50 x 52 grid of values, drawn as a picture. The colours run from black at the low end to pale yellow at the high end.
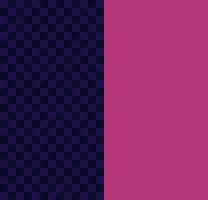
The table splits into one row of 2 panels. Panel 1,1: very low, checkered, faint in contrast. Panel 1,2: middling, flat.
